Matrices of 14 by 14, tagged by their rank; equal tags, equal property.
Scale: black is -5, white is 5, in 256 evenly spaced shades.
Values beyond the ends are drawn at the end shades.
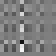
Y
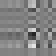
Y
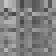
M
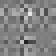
M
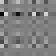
Y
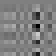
Y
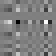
Y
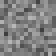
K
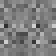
M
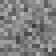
K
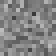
K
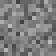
K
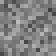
K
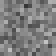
K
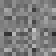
M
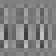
Y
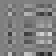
Y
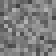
K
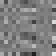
M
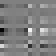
Y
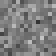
K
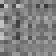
M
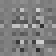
M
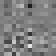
M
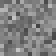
K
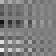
Y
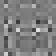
M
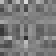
M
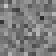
K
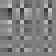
Y
